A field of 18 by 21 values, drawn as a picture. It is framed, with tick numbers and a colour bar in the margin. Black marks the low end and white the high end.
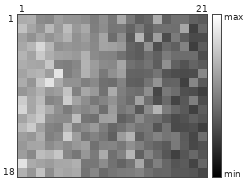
Slope: up to the left. Average level on the scale: 50%. Grain: fine.
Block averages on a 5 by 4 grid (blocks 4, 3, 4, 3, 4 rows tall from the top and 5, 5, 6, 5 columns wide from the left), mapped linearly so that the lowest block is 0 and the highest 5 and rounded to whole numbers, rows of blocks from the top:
4421
5321
5320
4320
5320
